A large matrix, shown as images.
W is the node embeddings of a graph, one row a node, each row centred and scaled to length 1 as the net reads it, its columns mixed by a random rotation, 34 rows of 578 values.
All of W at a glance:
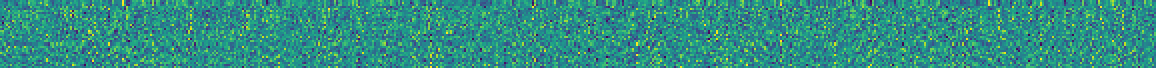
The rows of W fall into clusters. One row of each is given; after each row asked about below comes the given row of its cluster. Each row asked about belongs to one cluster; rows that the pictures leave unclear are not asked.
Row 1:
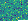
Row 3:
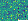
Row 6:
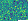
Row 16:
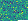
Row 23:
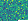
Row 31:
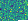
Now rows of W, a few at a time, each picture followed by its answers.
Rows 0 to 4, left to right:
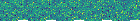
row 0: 1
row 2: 1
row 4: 31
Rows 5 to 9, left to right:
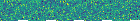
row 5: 23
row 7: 23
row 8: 23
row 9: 3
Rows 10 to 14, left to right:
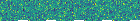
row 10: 3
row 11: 23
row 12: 6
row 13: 23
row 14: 23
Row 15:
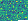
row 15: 16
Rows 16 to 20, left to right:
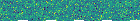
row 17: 1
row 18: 3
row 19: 16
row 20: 1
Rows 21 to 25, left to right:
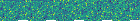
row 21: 31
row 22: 31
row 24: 6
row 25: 6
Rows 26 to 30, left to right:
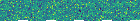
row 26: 16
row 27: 31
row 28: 3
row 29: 1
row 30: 1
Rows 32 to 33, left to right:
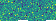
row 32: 6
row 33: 31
